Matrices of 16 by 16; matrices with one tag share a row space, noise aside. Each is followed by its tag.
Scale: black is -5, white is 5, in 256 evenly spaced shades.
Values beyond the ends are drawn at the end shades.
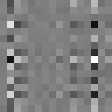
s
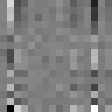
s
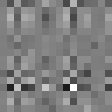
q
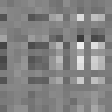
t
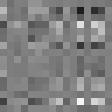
t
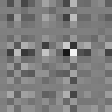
q
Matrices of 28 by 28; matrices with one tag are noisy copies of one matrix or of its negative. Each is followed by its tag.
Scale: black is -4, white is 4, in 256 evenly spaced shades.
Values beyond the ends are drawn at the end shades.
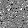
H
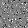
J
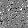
H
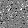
H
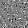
J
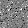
H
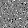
J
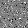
J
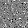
J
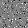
J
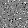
J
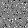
J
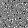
J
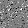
H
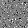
J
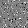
J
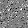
H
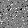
H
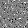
J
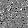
H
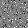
J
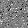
H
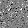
H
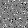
J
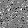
H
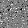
H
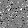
H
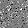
H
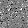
H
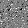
H
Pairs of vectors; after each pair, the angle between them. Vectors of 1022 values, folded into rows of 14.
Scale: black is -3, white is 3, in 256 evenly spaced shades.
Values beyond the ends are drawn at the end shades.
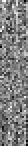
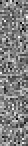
orthogonal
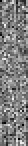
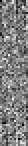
nearly parallel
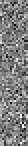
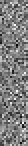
nearly opposite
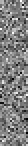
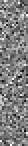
partly opposed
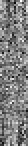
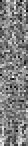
nearly opposite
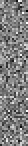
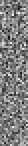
partly aligned
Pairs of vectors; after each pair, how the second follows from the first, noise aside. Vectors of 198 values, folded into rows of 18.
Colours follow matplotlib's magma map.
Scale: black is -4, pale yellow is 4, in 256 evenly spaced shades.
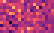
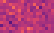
shrunk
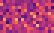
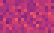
shrunk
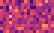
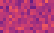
shrunk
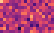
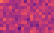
shrunk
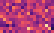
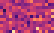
shuffled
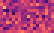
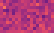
shrunk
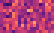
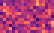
shuffled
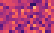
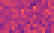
shrunk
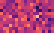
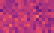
shrunk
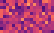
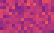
shrunk
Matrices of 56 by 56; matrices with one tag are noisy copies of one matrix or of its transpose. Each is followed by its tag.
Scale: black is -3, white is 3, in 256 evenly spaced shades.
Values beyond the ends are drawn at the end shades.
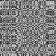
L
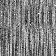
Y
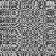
L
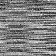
Y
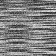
Y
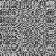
L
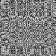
L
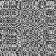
L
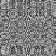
L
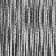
Y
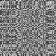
L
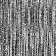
Y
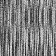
Y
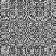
L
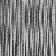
Y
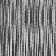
Y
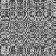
L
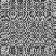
L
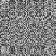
L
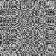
L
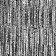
Y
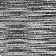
Y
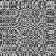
L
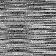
Y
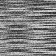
Y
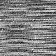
Y
